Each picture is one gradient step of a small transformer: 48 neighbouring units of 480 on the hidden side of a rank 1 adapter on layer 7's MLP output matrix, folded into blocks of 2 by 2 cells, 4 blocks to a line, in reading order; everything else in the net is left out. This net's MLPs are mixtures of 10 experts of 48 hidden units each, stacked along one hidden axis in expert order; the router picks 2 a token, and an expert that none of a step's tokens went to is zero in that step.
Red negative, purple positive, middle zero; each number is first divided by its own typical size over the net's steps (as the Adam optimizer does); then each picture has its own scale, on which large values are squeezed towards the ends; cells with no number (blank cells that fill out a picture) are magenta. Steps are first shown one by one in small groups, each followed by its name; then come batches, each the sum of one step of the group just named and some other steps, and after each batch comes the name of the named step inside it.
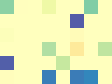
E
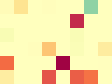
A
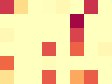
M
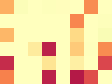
M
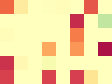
M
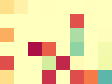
A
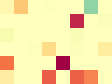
A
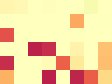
A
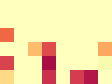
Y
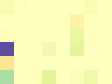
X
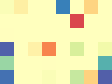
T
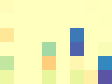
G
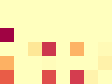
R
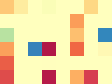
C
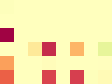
R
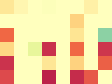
C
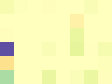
X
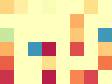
C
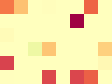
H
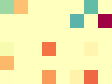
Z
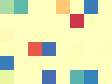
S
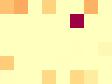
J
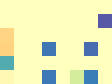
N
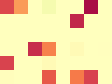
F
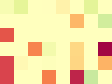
S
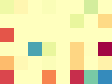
Z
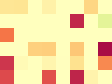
J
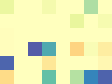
N
